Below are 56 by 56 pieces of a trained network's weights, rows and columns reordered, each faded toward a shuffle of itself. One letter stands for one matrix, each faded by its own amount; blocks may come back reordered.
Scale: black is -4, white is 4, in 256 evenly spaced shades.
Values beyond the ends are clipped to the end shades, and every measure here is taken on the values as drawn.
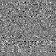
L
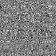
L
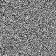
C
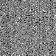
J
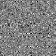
L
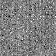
J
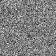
C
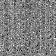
J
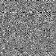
L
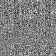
J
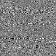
L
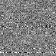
L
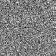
C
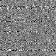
L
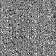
J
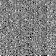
J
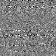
L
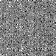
J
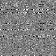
L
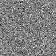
C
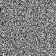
C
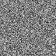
C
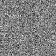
C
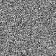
C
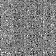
J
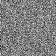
C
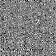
J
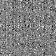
J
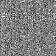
J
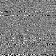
L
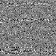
L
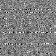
L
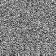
C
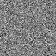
C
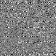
L
